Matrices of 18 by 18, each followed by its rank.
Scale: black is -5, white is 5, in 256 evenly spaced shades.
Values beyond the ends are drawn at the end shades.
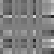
one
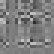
two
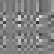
two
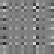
one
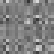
two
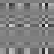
one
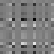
one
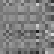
two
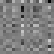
two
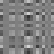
one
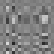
two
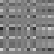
one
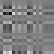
one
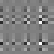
one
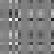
one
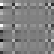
one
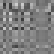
two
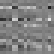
two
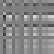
one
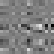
two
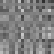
two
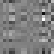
two
